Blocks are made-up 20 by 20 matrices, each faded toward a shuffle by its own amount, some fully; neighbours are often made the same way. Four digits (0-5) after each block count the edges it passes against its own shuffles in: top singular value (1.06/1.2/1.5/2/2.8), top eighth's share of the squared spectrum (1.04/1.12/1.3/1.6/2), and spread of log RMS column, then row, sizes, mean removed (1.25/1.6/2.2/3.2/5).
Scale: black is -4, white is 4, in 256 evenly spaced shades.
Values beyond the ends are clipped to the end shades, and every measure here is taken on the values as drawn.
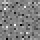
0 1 0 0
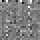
2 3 1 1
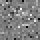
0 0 0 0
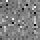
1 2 1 0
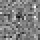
2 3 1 1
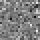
1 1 0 0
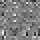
3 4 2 1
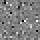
1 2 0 0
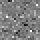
0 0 0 0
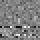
2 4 0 2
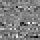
1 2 0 3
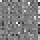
3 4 2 1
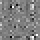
3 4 1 1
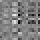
4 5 3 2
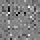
3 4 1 1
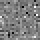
0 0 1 0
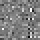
3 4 1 1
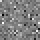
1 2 0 0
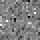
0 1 0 0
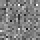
2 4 1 1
